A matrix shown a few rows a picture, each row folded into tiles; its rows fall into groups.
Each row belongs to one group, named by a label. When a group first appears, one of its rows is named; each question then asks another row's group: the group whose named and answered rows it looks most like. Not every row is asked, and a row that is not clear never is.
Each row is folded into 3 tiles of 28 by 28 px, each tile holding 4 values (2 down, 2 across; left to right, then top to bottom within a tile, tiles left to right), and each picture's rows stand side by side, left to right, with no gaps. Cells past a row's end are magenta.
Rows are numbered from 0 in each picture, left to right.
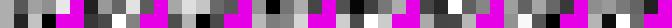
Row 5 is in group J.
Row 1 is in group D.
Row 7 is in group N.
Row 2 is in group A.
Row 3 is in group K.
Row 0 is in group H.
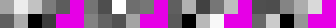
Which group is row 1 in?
J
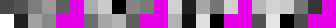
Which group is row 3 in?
A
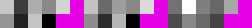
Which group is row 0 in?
H
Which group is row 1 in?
H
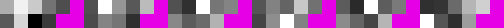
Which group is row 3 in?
D
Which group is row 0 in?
A
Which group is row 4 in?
J
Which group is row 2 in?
J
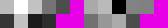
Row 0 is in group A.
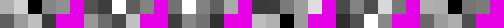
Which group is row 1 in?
J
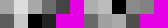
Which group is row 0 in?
A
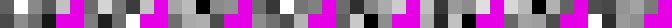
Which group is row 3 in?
J
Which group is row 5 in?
H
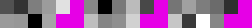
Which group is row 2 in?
N
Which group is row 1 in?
K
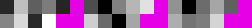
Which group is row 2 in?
K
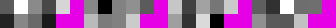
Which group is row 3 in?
J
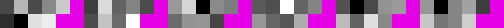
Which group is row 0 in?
D
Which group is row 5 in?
K
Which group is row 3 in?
J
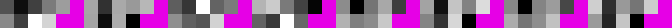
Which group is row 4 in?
K
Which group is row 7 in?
H
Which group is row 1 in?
H
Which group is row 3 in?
N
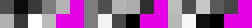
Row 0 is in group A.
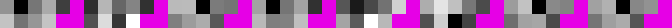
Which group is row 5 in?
A
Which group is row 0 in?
K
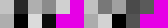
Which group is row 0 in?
H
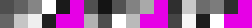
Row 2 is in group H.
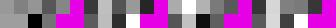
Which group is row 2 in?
A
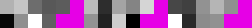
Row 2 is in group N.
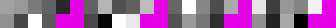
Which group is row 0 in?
N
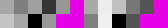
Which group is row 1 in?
A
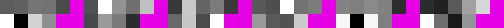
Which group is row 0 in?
N
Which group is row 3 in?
J
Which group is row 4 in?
N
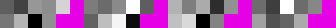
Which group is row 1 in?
D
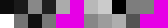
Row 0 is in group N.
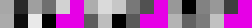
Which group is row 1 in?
A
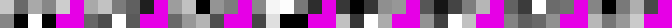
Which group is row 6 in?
J
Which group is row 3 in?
A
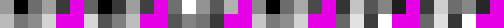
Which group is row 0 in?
K
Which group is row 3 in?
K
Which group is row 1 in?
K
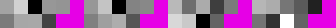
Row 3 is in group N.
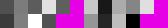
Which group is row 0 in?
D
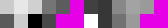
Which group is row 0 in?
A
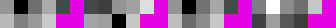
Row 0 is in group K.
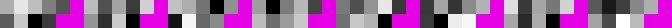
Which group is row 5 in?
D
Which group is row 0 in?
A
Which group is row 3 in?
K
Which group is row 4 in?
D
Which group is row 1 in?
H
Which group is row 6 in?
H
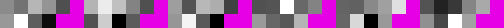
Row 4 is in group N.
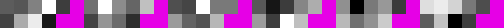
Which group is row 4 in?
K
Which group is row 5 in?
A
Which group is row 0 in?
D
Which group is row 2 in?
J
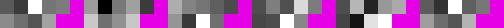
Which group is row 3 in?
D
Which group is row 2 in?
N
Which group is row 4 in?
D
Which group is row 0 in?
J
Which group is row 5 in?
J
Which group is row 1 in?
K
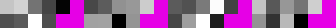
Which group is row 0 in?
N
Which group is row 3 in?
H
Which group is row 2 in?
D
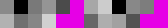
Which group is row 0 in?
K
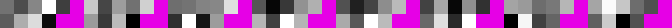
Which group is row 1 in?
H
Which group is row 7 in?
A
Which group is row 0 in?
D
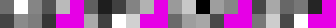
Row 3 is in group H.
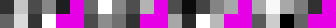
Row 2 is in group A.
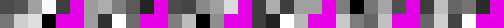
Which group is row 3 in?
D
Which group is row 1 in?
N
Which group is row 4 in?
K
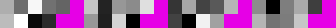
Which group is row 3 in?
K
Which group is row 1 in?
H
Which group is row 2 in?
D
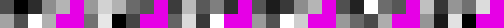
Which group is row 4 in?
J
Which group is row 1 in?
A
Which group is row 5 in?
H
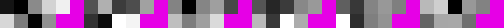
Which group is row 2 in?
K
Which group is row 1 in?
D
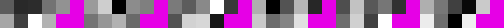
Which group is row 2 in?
D
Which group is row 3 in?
K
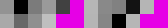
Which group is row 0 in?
K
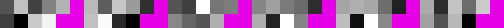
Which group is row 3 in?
N
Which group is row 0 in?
D
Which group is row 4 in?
N
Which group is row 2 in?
J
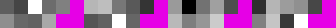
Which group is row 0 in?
J
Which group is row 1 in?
N
